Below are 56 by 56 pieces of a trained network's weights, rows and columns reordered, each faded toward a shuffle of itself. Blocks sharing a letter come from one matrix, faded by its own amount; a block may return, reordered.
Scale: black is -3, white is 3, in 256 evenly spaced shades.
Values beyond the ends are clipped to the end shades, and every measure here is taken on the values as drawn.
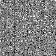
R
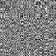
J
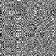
J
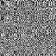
J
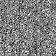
R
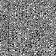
R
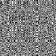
J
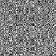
J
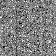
R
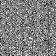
R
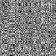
J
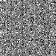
R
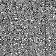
R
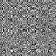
J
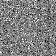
R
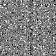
R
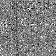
R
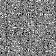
R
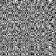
J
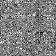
R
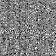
R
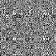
J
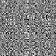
J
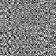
J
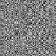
J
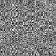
J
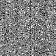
R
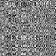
J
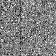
R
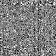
R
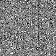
R
